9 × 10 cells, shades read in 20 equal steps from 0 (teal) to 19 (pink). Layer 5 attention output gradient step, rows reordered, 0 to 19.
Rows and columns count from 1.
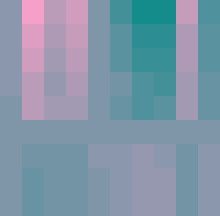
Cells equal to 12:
5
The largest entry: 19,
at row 1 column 2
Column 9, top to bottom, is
15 13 13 12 12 9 8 8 8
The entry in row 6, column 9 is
9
